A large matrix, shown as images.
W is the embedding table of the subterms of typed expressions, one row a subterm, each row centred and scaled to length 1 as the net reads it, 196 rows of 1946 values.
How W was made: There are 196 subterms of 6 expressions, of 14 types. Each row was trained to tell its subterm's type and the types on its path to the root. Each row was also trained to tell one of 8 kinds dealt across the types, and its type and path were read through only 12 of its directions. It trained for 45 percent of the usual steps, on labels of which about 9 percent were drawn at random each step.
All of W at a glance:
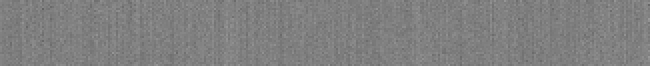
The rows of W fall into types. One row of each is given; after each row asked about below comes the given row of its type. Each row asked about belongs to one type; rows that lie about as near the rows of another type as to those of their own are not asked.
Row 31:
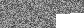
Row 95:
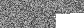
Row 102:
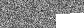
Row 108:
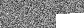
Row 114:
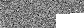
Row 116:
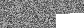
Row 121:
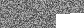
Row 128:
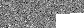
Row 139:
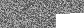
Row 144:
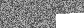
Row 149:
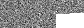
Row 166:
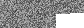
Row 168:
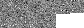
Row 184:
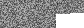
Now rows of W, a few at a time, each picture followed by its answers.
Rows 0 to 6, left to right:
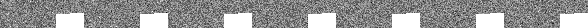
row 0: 128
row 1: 168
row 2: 108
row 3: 31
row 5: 31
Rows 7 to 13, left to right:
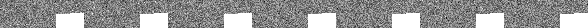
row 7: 102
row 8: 128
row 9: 144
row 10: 184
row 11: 168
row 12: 184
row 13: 168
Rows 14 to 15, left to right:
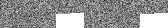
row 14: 144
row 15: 166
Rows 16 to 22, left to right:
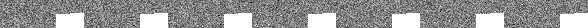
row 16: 139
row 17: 116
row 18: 116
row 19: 121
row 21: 114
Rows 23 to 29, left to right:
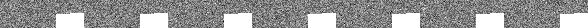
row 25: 184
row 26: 144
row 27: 184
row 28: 121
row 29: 184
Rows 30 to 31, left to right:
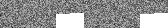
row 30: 128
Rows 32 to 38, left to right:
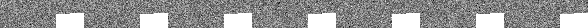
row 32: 128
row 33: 128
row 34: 116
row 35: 116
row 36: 184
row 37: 168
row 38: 144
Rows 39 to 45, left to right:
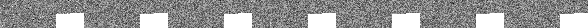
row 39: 114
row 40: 139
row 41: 95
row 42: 166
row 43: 95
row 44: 128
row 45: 31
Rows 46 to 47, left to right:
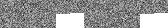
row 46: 168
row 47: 95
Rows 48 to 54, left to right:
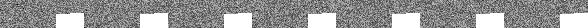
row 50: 144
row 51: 128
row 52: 166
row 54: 144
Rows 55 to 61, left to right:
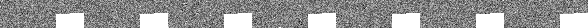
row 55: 184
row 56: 102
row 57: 139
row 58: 102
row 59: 95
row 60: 166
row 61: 144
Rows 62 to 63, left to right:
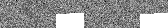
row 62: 116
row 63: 108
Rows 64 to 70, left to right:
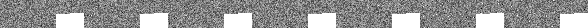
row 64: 139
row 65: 31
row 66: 108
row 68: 95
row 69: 128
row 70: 168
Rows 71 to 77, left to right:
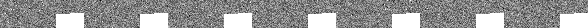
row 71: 168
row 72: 168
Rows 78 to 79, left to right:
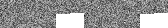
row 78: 168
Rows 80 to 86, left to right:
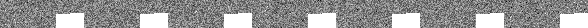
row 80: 166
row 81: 31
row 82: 139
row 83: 121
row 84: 166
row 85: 139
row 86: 121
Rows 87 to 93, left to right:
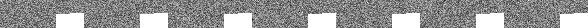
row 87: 31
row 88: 144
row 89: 128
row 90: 166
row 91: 168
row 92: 128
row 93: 102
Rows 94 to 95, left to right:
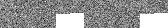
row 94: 166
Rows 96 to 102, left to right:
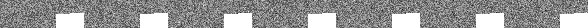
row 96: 144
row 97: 168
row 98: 114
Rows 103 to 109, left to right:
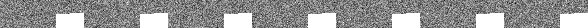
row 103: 139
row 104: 102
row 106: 116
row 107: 108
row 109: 149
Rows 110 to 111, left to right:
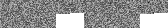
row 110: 149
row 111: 108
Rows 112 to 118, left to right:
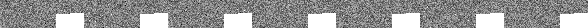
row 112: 114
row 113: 168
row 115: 116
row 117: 31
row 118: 166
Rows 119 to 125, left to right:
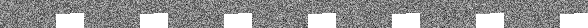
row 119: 166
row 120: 139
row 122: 31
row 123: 116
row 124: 144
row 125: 95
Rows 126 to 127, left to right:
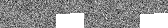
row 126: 121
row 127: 121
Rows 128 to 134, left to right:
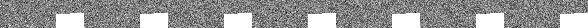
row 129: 102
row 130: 149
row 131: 121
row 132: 102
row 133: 116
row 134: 114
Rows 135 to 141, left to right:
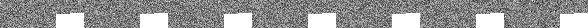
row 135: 149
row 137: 102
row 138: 149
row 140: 31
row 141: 128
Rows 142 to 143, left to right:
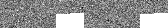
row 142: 114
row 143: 31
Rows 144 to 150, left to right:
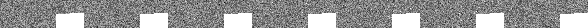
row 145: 121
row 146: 184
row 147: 128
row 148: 184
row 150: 168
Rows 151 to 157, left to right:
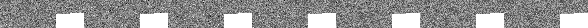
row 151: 95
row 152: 114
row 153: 31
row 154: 184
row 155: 144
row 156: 31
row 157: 144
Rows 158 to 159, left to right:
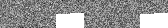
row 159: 108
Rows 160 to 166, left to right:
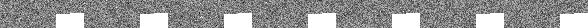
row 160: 121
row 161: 116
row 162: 102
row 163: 102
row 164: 149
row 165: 139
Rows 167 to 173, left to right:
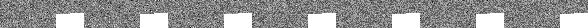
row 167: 102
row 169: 144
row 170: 116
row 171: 116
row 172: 149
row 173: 102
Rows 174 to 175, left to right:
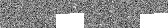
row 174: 139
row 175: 168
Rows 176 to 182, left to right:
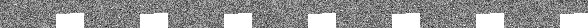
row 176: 144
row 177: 116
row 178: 149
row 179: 102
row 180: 116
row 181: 102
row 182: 31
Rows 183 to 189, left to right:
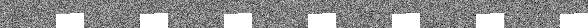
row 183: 102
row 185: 31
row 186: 168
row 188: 95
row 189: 108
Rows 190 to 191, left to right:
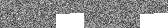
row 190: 128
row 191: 149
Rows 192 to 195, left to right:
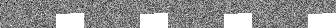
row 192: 116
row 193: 149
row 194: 166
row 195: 139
